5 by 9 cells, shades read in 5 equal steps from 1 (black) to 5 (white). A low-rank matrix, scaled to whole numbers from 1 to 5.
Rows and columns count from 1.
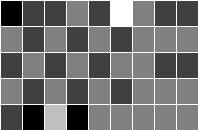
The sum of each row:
22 24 22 24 23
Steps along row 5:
down up down up same same same same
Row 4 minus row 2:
0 0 0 0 0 0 0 0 0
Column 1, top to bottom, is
1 3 2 3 2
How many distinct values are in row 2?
2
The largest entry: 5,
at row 1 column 6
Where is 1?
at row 1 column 1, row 5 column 2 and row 5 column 4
